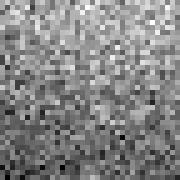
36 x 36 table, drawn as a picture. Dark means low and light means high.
Ninth with the lowest average: bottom left. Stripes: none. Odd rows or columns: none. Grain: fine. Slope: up to the top.
